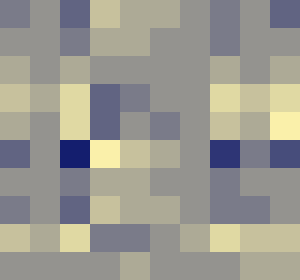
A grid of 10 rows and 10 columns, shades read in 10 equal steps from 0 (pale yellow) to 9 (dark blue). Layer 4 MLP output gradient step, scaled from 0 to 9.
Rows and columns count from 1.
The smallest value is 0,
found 2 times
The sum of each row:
42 40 36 29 32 48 40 41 28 37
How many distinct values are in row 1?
5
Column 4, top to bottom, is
2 3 4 6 6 0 3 2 5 4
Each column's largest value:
6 4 9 6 5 5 4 8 5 7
